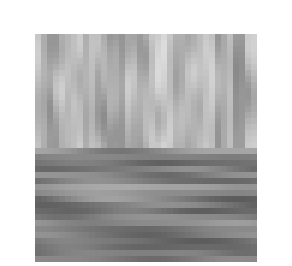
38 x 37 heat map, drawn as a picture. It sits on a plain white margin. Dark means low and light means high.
It is made of 2 by 1 panels. Panel 1,1: high, streaked downward. Panel 2,1: middling, streaked across.
